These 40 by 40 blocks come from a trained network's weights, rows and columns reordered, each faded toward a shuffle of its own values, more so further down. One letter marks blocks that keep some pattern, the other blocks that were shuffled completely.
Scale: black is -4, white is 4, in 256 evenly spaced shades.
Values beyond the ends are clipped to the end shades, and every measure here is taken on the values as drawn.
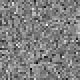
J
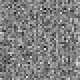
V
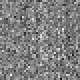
V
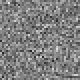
V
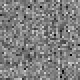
V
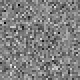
J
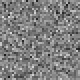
J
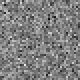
J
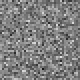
J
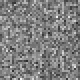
V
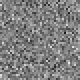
J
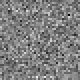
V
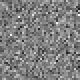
V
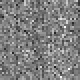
V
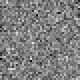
J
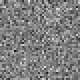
V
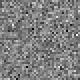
J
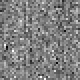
V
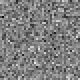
J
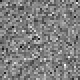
J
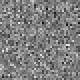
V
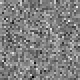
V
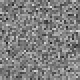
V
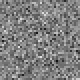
J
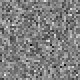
J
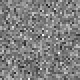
J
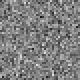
J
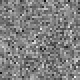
J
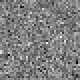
J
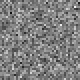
J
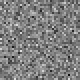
V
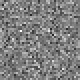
J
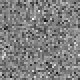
J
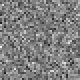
J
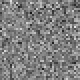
V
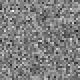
V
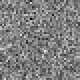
J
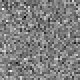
J
